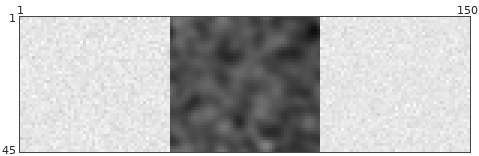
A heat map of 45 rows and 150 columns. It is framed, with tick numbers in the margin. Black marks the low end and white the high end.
The table splits into one row of 3 panels. Panel 1,1: very high, fine-grained, faint in contrast. Panel 1,2: low, blotchy. Panel 1,3: very high, fine-grained, faint in contrast.
